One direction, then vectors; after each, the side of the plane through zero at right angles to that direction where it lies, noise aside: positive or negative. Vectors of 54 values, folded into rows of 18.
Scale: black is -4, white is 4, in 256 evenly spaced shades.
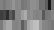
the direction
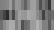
positive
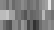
negative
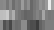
negative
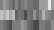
negative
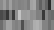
positive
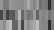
positive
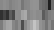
positive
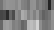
positive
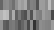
negative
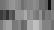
positive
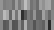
negative
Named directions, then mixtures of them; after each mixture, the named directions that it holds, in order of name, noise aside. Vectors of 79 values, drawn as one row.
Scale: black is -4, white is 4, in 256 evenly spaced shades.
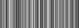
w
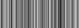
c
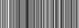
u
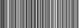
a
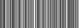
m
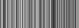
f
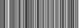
a, m, u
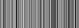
f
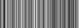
f, m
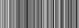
u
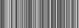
a, c, f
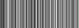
a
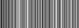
a, u
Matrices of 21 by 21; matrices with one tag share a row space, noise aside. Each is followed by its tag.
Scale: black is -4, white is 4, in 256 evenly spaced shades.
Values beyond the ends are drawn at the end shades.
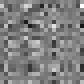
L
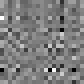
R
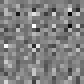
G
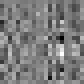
R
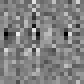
G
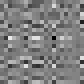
L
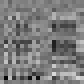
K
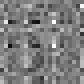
L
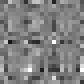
L
